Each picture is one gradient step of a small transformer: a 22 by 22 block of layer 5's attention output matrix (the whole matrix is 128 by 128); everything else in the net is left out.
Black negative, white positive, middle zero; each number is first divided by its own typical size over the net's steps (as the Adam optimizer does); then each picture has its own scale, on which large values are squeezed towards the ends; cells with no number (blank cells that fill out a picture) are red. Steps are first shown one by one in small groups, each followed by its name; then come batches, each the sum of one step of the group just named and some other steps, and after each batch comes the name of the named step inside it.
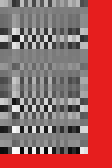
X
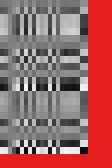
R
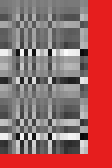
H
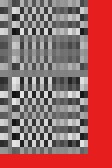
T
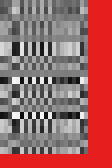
T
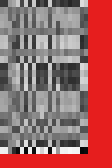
R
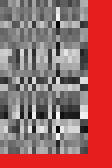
H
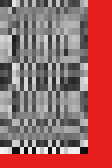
R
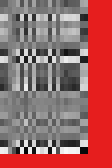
R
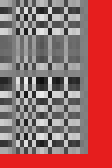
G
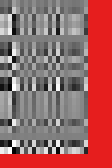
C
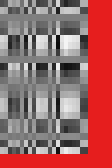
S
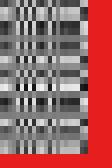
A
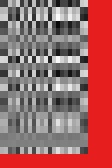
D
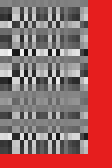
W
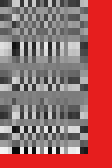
A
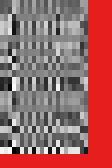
C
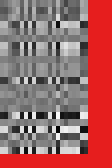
G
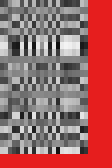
S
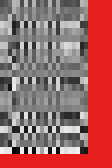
C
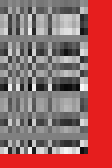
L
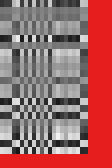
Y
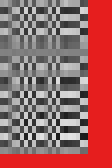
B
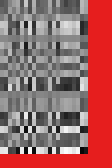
L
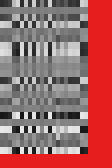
Y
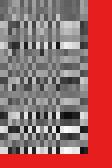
L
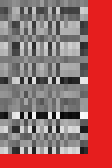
B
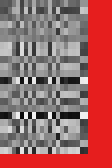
B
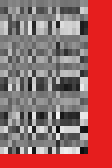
L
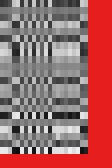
Y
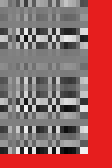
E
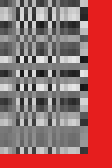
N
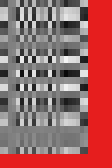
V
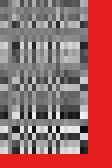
V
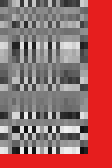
V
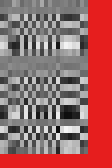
E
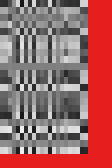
V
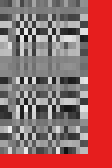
E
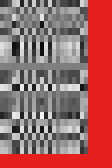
N
